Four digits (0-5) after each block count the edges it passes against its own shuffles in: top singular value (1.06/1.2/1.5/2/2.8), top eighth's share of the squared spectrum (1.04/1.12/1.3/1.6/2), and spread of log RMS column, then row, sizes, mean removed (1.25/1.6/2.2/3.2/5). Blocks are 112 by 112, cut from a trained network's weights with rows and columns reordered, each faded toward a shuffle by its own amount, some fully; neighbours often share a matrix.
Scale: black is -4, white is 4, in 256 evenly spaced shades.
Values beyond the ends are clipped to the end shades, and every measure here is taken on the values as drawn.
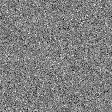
0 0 0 0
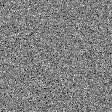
0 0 0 0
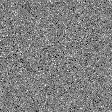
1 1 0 0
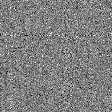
2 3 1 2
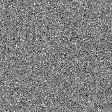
2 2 0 0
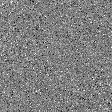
0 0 0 0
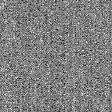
2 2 0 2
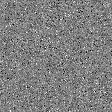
0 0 0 0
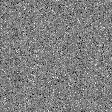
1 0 0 0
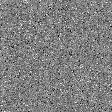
1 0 0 0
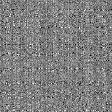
3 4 1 3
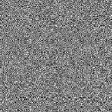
4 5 2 3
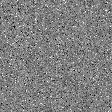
0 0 0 0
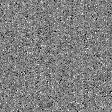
2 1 0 0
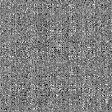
3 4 1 3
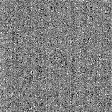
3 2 1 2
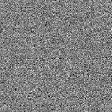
4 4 2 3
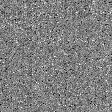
2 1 0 0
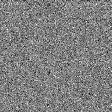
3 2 0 1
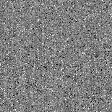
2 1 0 0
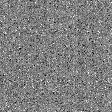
1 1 0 1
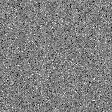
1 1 0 0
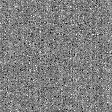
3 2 0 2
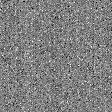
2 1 0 0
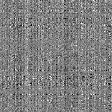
4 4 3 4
